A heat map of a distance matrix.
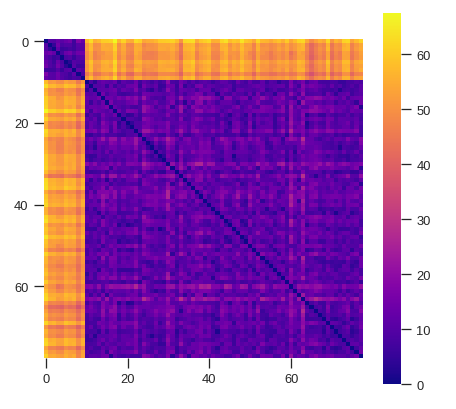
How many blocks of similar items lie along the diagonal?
2
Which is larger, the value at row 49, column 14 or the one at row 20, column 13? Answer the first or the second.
the first
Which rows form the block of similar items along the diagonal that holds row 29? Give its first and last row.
10 to 77
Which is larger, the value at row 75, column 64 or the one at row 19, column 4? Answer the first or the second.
the second
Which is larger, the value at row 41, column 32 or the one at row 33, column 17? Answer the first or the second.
the second
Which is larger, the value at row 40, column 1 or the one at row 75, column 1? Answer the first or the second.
the first
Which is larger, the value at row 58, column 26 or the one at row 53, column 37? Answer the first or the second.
the second
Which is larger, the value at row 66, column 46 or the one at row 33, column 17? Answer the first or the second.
the second
